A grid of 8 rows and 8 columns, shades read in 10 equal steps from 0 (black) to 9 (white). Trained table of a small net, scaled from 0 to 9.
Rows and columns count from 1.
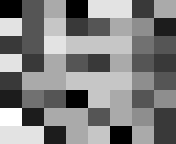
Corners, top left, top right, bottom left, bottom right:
0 6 8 2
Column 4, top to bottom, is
0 2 7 3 7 0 6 6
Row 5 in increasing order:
2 3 5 6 6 7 7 7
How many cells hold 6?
13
